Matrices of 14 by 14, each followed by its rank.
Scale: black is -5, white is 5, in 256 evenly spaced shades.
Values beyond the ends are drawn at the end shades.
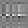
one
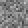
full rank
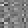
two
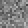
full rank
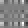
one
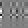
one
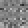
three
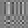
one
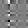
one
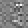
three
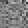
three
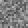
full rank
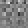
two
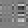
one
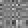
two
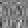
two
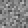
full rank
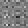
two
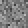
full rank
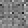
three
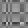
one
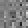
two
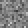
full rank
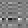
one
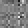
three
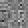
three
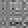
two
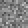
full rank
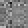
three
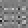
two
